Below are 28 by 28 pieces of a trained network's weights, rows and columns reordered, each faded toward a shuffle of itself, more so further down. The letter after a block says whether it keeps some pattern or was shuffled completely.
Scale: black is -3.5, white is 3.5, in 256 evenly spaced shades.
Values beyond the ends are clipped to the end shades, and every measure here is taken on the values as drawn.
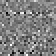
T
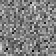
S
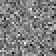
S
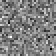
S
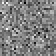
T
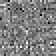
T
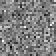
S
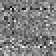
T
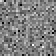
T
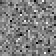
S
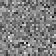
S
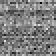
T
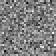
S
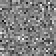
S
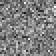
S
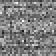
T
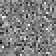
S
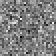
T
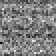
T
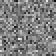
S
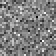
S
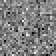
T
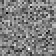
S
